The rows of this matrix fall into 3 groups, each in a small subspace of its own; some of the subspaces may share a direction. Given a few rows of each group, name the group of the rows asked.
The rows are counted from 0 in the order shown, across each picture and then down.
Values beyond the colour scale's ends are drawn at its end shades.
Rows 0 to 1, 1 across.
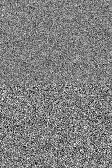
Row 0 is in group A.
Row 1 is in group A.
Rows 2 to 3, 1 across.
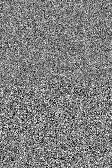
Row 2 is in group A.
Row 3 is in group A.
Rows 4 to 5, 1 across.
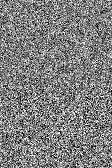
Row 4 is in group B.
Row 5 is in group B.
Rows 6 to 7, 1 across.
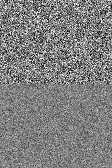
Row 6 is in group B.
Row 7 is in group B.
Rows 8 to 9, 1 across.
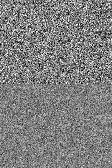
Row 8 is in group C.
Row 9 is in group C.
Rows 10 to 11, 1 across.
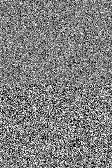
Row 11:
A
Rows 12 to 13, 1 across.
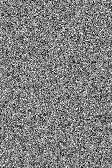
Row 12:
B
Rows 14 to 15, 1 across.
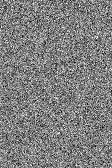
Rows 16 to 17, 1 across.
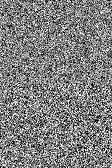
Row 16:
B
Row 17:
B
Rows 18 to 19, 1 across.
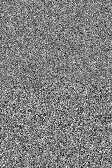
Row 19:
C
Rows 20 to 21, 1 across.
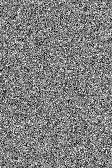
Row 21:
A
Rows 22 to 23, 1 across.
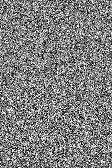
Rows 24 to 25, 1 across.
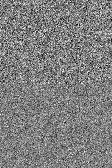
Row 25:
B
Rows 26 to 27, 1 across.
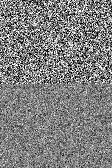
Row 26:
B
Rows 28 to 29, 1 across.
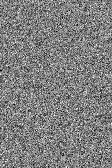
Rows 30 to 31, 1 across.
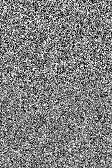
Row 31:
B
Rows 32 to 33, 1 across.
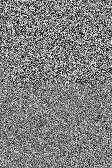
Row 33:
B
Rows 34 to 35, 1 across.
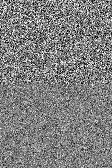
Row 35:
B
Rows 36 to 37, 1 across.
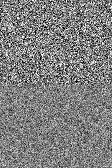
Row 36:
B
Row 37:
B
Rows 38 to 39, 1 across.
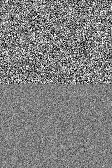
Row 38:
B
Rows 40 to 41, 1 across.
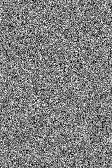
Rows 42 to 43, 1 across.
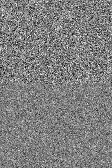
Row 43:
A
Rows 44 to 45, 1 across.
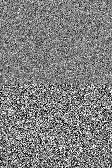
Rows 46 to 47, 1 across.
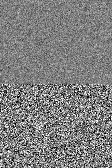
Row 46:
C
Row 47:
C
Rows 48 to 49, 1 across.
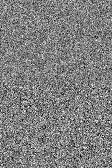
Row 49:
B
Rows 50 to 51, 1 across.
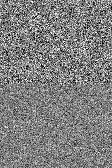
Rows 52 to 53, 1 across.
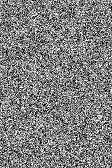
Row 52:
B
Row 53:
B
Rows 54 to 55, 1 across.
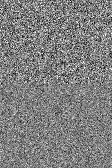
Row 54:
B
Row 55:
A
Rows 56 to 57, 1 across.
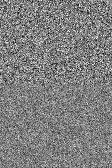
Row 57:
A
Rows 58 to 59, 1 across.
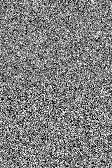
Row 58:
B
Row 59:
A
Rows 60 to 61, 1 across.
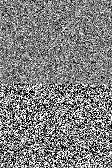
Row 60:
A
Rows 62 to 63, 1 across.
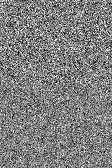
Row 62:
A
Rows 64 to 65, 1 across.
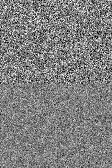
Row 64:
B
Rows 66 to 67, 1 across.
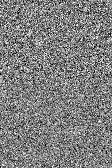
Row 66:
C
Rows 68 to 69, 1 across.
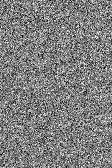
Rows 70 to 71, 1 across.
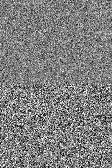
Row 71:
C
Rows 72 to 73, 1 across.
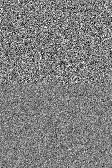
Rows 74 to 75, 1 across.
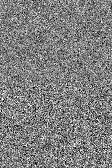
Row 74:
B
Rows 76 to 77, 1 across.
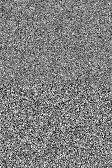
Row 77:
A
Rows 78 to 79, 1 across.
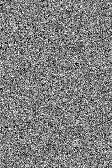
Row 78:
A
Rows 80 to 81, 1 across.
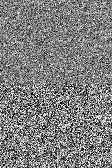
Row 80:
C
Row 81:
C
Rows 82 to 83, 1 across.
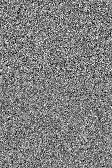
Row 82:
C
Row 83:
B
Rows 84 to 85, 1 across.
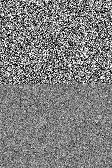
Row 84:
B
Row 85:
B
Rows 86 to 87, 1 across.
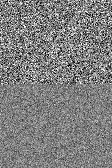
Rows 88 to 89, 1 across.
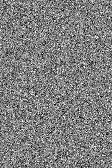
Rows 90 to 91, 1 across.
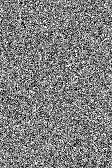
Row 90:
B
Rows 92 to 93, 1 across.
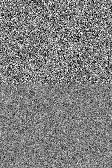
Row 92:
A
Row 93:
A
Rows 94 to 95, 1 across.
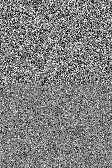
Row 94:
A
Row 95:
A
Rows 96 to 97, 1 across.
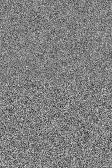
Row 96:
B
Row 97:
B
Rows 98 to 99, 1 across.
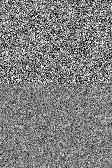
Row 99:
C
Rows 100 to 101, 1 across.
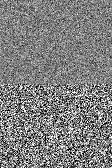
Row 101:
B
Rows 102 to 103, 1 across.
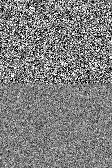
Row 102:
A
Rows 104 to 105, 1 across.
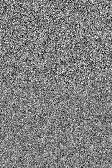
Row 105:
C
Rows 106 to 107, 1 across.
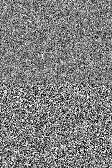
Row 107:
C
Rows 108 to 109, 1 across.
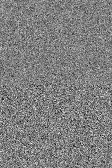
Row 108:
A
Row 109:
A
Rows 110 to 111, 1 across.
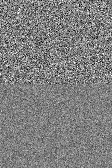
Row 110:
C
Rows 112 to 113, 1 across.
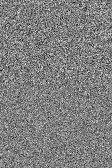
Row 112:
C
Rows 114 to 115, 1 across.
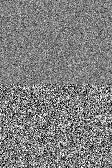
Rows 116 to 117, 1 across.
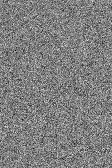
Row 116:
B
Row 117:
A
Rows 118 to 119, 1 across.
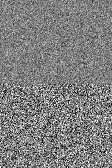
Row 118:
B
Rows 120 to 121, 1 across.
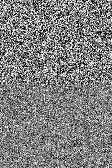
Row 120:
C
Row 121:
A
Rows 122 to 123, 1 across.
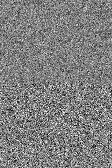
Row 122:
C
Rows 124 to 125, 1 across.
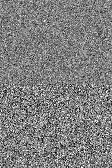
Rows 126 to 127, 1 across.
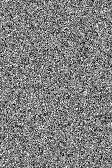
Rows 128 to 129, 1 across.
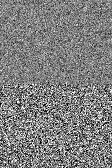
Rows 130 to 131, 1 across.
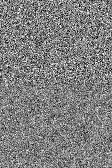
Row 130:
C
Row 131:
B
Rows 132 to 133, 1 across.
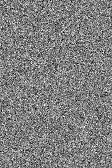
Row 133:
B
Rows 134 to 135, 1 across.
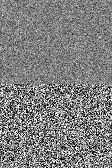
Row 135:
A
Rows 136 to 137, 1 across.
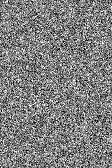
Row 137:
B
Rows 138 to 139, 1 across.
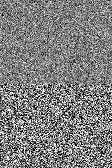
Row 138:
A
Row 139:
A
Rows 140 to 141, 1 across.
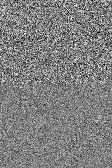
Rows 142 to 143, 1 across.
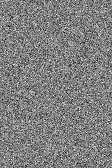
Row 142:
B
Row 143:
A
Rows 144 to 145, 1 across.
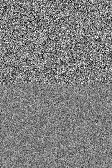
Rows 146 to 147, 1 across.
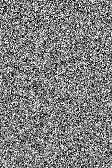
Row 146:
C
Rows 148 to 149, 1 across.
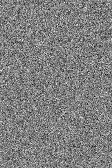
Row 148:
C
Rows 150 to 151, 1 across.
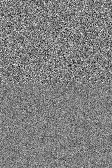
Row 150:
B
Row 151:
A
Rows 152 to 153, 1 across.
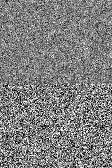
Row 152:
B
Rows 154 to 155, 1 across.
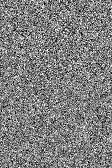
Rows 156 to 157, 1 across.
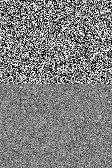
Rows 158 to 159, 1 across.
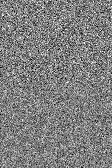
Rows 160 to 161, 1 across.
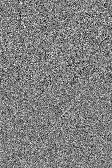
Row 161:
A
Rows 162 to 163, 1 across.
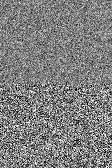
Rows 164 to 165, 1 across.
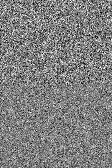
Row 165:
B
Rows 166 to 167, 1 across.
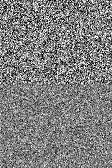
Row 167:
A
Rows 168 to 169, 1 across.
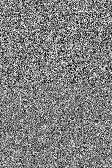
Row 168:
B
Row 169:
B
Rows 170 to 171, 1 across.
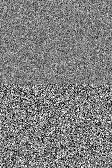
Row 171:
A
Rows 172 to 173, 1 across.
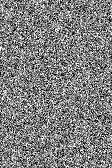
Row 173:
A
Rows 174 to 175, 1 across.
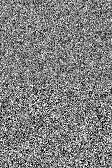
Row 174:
C
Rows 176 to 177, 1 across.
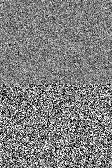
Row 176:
A
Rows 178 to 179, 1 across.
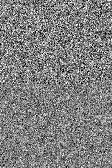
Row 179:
C
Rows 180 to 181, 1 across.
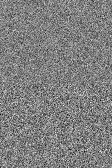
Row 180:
B
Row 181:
B
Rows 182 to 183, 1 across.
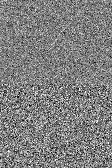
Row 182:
A
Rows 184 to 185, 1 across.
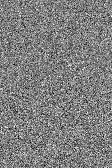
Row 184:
B
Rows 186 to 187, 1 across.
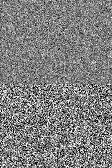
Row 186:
B
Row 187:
A
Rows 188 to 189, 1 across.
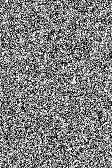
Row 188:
B
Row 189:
B
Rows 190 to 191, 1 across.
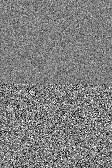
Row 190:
A
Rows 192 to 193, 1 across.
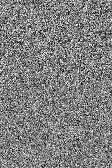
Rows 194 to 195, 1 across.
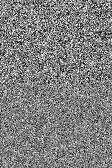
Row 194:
C
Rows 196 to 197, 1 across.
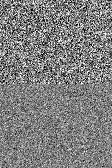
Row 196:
C
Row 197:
B
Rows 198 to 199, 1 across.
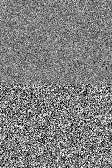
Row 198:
A
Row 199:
C
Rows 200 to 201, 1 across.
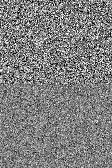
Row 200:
C
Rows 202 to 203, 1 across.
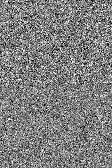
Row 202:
B
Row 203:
B
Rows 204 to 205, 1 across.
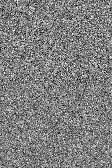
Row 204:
A
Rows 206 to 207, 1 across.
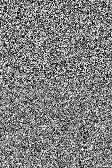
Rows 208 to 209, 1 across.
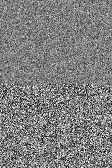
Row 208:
C
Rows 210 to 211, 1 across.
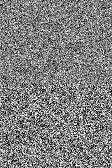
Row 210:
A
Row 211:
B
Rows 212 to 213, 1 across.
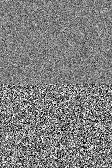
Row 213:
B
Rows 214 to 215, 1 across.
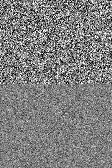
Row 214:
C
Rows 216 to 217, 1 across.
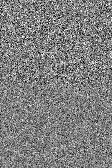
